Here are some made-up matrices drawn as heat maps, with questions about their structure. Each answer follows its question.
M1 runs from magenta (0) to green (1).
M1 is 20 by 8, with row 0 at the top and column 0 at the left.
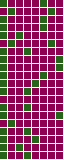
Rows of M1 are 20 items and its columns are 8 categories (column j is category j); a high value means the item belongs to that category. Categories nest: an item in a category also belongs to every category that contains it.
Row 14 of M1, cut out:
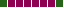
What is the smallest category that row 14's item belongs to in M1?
7
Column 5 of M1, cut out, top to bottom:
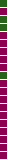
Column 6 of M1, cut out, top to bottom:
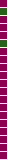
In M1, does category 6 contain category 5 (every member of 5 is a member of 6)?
no
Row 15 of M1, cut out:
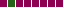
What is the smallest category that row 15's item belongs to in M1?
1
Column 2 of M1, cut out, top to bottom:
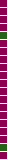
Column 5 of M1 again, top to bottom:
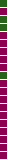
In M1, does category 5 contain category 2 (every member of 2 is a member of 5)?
no
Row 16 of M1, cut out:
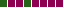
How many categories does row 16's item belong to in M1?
2
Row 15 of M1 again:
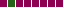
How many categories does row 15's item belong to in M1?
1
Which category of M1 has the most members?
0
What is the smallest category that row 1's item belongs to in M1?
6
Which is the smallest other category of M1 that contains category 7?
0
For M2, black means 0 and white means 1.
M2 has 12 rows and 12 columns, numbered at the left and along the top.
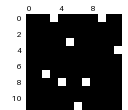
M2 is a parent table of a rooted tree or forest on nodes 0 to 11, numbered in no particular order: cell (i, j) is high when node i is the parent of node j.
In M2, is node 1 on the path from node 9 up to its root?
no
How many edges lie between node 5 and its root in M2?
2
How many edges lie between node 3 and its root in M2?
1
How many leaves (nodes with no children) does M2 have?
6
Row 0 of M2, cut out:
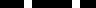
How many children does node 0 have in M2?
2
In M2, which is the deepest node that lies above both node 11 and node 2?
8
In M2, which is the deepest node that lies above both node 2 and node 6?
8
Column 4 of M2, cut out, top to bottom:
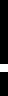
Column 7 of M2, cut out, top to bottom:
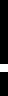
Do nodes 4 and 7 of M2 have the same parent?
yes
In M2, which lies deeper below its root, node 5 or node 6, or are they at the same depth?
node 6
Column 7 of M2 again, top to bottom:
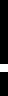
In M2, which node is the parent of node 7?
8
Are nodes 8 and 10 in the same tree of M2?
no
